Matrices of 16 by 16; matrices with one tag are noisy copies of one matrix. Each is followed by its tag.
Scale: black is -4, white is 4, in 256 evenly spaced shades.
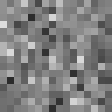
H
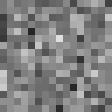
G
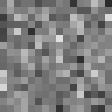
G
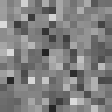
H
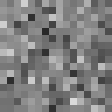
H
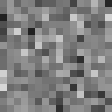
G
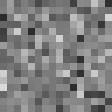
G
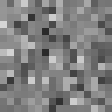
H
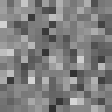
H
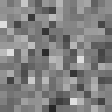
H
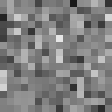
G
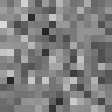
H
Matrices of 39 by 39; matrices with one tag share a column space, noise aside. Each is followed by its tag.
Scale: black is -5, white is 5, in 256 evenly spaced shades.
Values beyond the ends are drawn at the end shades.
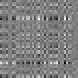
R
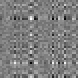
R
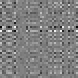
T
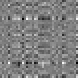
R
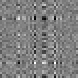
R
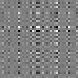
T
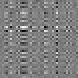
T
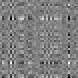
R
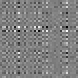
T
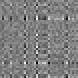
R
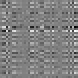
T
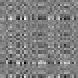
R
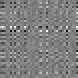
T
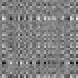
R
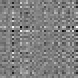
T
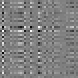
T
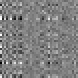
R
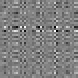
T
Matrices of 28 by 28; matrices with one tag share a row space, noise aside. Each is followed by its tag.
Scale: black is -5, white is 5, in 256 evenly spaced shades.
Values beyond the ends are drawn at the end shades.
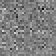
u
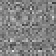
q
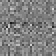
q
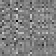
u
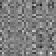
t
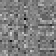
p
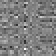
p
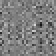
t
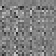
u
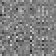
u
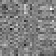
p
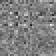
p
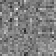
p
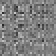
u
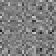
t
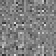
u
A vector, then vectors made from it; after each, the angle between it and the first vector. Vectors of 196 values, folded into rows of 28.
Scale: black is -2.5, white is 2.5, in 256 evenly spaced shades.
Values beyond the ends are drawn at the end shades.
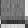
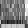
nearly parallel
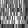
partly opposed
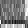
nearly parallel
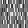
orthogonal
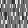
orthogonal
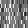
orthogonal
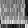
nearly opposite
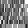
partly aligned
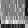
nearly opposite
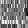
partly opposed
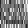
partly aligned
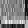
nearly opposite
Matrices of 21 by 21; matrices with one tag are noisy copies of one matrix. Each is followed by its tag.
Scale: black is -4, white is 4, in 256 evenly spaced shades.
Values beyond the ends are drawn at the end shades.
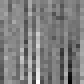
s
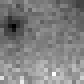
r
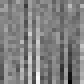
s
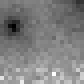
r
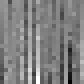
s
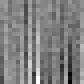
s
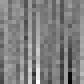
s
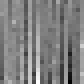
s
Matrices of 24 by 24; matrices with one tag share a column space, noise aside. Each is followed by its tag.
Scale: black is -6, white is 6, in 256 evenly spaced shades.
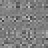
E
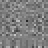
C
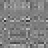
E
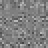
E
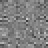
E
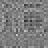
C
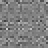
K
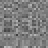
C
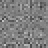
E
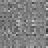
C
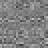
E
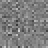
C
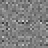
K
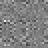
K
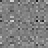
K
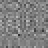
C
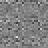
K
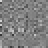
C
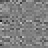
K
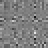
E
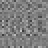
C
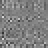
E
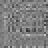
C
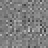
C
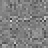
E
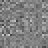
C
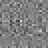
C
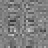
C
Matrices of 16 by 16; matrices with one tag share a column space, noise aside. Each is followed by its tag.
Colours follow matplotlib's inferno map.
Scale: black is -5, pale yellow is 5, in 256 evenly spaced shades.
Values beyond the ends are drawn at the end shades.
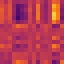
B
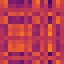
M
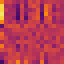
B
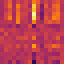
B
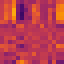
B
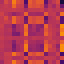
M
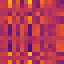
M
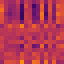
B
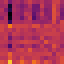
B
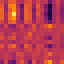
B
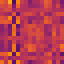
M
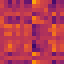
M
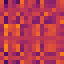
M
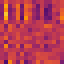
B
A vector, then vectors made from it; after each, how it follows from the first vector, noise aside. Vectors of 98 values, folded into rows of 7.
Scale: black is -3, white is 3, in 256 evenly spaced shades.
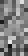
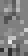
partly zeroed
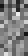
reversed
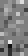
partly zeroed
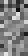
reversed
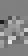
partly zeroed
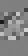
partly zeroed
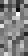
reversed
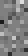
partly zeroed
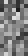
reversed
